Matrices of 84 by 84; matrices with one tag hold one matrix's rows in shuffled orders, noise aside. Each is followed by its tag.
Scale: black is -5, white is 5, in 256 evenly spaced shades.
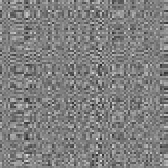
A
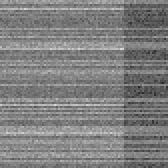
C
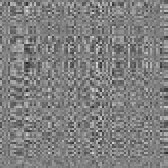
A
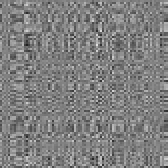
A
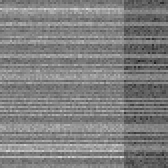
C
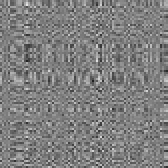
A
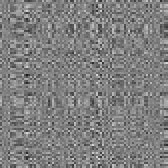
A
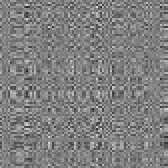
A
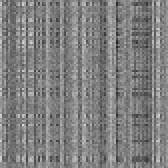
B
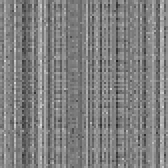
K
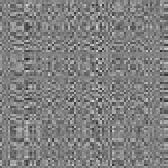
A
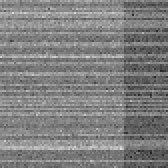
C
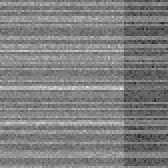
C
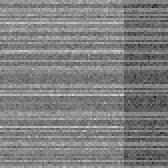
C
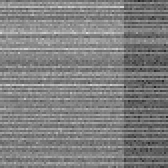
C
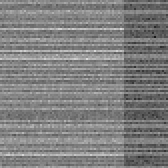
C
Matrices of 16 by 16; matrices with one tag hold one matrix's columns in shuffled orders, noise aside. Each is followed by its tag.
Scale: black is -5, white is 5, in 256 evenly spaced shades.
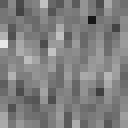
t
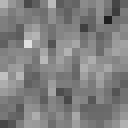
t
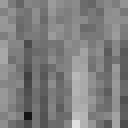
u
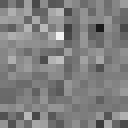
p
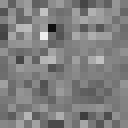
p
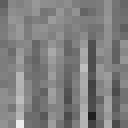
u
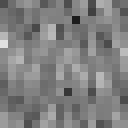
t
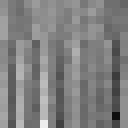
u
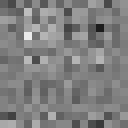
p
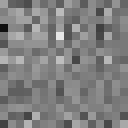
p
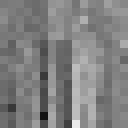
u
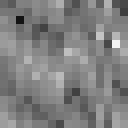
t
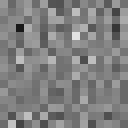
p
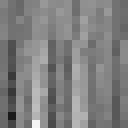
u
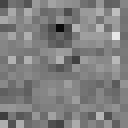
p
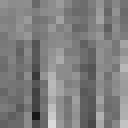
u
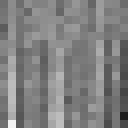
u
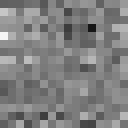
p
